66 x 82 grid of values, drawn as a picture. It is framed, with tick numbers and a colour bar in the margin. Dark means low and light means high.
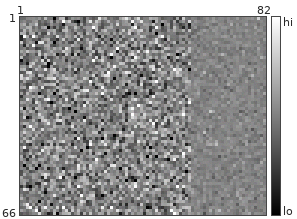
Grain: fine. Seam: vertical, 70% of the way across, the right part calmer. Mirror symmetry: none. Stripes: none. Average level on the scale: 50%. Slope: none.
